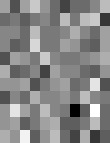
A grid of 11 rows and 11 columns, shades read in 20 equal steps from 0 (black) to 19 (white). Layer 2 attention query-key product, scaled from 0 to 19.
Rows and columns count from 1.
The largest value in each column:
13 17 18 16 15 14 14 13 14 19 14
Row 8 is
6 10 8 13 10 10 11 9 14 10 9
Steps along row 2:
up down up up down up down up up down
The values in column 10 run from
4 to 19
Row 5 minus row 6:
-7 5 3 -1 10 -2 -1 -1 2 4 2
